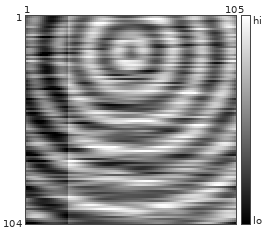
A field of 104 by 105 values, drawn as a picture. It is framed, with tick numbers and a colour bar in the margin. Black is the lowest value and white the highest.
Rings spread out from the top middle. Overall the values sit about 50% of the way up the scale. A vertical seam about 20% of the way across splits the table, and the right part is higher.
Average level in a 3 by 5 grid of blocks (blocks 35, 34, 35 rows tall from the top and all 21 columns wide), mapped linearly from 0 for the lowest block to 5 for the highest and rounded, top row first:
14444 / 04454 / 14444
